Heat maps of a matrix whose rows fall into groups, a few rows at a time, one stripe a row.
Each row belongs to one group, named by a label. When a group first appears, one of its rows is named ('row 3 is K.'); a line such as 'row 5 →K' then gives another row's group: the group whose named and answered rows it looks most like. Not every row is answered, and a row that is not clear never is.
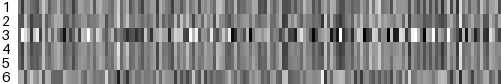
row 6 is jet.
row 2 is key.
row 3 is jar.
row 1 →key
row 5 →key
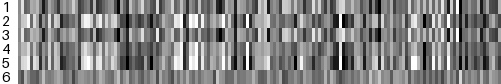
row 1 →jet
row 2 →jar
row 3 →jet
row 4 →jar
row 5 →jar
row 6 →key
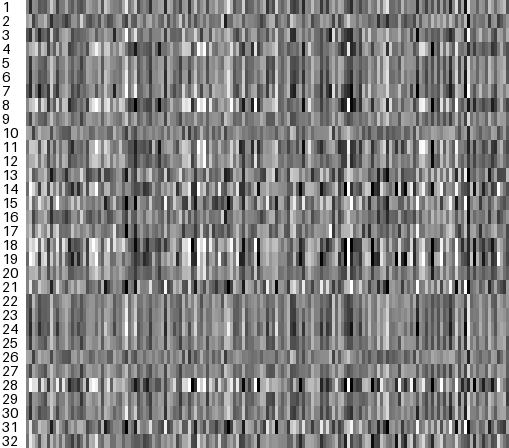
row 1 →key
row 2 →jet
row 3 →key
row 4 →jar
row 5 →key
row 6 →key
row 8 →jar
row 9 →key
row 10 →jet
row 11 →jar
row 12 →jar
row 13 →jet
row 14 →jar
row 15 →jet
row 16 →jet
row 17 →jet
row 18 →jar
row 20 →jar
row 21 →jet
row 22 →key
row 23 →key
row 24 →key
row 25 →key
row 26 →jet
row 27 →key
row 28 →jar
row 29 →key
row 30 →key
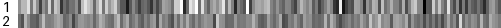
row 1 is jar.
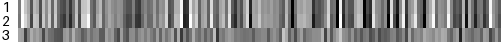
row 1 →jar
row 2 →jar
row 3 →jet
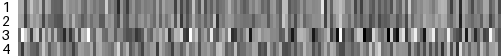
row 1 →jet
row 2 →jet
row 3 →jar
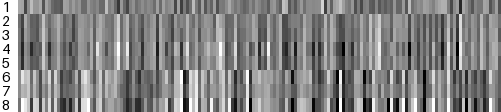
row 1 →jet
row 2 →key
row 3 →key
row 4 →key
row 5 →key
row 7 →jar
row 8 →jar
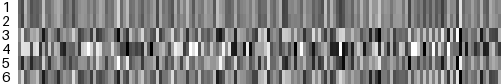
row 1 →key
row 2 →key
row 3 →jet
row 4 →jar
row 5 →key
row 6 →jet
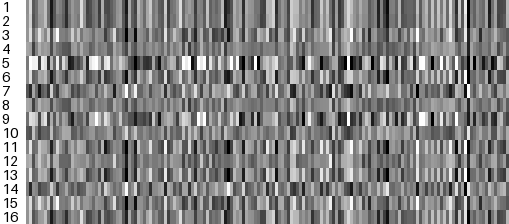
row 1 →jet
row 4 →jet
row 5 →jar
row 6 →jet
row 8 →jet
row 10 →key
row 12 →jet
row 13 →jet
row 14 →key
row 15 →jet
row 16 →jet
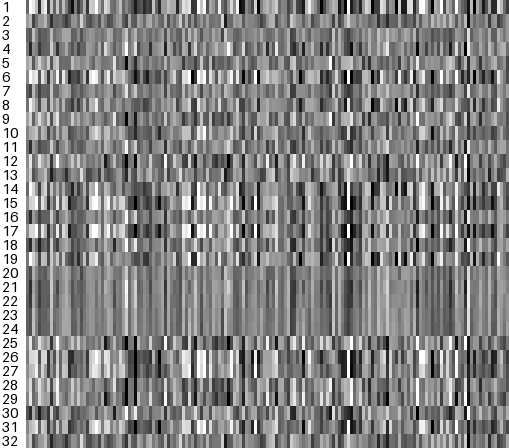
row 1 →jar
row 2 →jet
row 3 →key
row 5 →jet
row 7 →key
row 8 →jar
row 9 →jet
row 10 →jar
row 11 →key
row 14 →jar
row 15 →jar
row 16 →key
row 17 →jar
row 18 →key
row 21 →key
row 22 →key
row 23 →key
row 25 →jet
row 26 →jar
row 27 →jar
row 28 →jet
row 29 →jet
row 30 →key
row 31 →jar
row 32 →jet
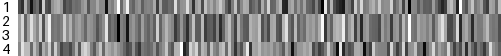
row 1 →key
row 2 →jet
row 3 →jet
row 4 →jar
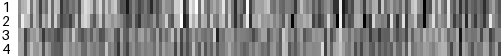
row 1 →jar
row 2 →jar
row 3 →jet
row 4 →jet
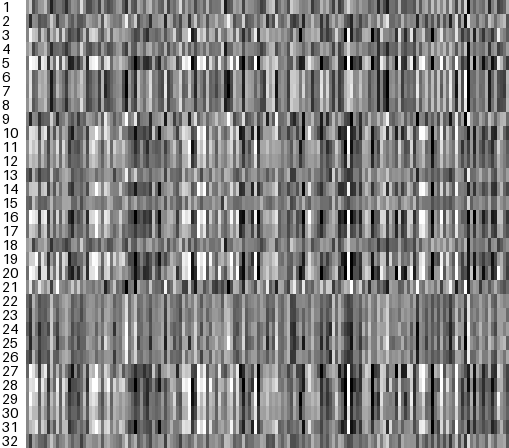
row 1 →jet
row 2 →key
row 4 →jet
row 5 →jar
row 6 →jet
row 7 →jet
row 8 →jet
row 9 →key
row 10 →jar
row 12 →jar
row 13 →key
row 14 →jar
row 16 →jar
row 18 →jet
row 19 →jar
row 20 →jar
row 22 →key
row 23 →key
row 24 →key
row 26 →key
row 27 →jar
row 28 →jar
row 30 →jar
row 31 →jar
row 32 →key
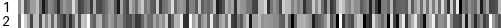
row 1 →jet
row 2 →jar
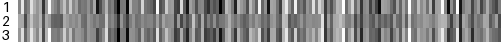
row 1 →jet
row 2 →jet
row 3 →jet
